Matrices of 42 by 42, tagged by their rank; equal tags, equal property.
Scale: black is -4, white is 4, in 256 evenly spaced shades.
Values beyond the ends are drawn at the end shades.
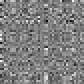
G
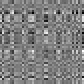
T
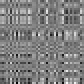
T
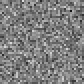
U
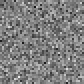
U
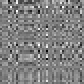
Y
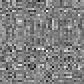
G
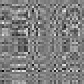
Y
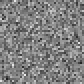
U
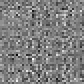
G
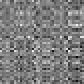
Y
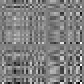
T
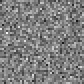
U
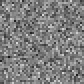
U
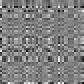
T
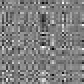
Y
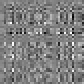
Y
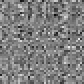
G
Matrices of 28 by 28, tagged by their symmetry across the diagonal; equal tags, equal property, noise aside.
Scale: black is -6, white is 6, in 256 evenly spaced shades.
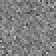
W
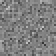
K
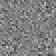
W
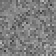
K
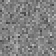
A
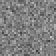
W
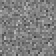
A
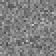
A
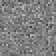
A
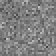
K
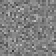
A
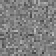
W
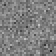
K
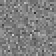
W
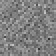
K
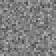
W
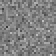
A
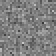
W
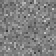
A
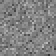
K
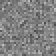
K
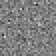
W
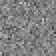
A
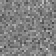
A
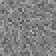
K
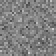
K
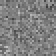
W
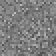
K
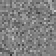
W
